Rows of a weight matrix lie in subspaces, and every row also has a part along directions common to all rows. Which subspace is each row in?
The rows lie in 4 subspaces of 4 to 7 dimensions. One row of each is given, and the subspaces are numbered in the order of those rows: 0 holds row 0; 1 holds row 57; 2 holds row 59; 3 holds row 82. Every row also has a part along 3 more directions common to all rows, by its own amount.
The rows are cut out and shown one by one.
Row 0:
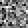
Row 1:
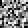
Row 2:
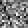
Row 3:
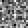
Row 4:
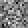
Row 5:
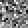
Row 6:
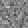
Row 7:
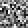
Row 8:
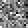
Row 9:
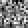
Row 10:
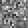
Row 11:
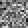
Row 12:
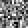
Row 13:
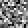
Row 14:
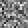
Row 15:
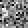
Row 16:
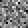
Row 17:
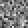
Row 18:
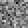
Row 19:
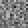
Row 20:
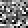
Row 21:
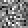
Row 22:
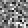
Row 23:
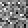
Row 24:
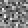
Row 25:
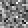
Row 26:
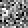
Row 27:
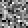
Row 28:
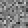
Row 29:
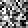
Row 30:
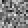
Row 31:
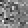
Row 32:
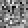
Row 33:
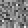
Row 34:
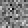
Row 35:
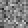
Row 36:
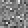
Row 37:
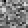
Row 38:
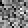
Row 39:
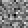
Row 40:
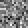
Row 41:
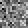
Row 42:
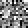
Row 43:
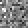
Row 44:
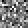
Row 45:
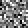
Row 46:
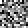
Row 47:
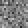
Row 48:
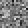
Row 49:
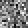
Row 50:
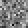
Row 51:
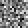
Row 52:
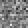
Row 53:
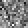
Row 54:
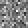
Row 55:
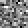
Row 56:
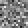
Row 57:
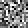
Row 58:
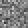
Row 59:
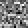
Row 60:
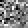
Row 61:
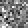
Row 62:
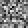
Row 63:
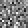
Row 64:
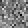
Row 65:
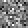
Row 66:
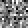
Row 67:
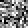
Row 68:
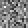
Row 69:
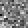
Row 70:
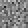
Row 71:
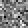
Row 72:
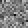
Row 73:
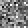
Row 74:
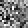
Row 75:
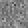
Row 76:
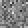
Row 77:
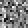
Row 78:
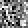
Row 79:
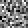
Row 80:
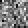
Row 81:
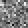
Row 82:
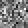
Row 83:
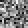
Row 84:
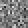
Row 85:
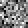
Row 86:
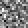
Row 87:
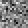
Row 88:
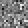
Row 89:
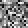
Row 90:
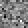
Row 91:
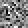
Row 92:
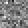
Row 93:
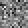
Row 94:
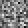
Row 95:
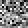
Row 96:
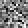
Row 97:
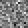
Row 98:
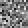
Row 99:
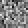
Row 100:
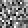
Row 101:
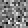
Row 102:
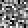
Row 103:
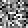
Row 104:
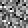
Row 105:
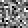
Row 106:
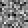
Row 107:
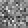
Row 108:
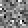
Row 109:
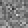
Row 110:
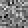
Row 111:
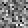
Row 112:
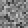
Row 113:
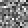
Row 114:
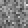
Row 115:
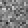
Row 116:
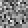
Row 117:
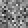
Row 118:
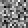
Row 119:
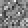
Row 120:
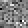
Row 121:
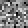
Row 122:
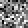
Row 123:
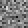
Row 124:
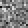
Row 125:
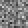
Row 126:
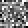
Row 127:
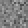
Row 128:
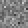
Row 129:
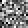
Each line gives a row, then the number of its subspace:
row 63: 2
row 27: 3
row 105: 1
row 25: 1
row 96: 1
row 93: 3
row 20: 3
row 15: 2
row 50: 0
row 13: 1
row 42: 2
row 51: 0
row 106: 2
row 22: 1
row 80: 3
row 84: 1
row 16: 3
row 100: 2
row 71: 1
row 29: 0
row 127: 2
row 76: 3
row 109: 0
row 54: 0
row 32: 3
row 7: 1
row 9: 2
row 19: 2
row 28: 3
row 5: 1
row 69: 3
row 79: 3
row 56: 3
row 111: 1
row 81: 0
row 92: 2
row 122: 2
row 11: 0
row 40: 2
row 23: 0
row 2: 0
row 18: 3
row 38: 0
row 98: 3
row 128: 3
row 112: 3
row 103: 0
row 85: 2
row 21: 0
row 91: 1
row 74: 2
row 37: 0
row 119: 0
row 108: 1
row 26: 2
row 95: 3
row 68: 1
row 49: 3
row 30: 2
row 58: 2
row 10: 3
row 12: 2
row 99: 2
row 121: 3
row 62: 1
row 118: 1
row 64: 3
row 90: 1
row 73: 3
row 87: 1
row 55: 3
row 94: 3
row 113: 2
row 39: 1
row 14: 2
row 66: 2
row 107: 3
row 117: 3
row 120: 1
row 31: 2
